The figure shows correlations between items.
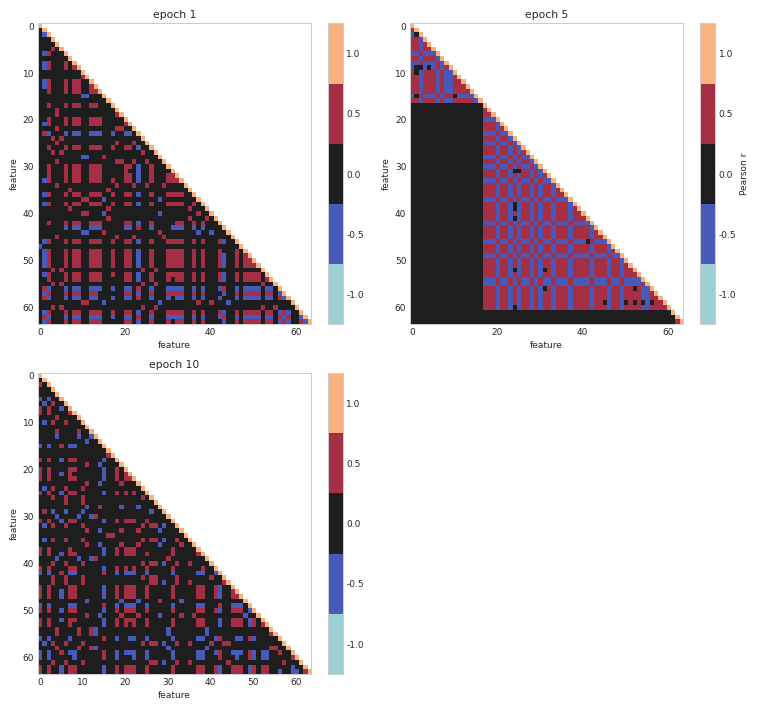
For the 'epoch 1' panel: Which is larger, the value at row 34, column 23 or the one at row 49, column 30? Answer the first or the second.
the second
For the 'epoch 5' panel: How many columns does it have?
64
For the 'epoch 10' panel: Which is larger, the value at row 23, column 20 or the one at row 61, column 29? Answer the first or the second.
the first
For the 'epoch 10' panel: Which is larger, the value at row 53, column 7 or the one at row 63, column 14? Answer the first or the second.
the first
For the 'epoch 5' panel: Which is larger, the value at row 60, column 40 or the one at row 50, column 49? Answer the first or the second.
the first
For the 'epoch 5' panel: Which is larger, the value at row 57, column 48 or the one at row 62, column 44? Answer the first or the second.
the first
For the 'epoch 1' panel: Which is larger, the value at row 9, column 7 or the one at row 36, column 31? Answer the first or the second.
the second
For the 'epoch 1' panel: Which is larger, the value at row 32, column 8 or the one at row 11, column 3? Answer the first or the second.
the first
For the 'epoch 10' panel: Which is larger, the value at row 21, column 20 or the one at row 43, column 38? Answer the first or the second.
the first
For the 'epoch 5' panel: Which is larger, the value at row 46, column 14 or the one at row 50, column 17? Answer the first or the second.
the second
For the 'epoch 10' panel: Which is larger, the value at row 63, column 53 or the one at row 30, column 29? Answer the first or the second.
the first
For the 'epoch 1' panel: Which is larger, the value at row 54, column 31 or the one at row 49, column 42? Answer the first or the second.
the second
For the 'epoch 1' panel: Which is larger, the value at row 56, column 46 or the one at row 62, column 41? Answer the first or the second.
the second
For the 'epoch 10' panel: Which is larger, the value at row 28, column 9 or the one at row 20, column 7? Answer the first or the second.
the second
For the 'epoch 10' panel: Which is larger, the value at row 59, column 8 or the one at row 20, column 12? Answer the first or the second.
the second
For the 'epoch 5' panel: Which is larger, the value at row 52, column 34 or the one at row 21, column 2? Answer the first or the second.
the first
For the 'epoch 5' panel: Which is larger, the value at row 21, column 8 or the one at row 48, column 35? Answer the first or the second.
the second
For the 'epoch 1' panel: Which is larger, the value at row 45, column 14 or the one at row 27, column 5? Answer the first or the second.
the second
